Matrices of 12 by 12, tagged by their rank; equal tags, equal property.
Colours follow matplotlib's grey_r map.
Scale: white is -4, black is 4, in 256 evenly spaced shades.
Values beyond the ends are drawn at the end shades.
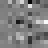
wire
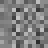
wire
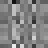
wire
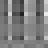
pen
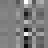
pen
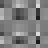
pen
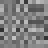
wire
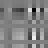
pen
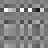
pen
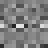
wire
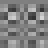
pen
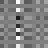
pen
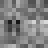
wire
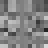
wire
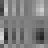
pen
